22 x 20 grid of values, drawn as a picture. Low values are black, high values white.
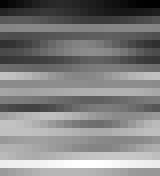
Average level on the scale: 50%. Slope: up to the bottom. Grain: streaks across. Histogram: bell-shaped.
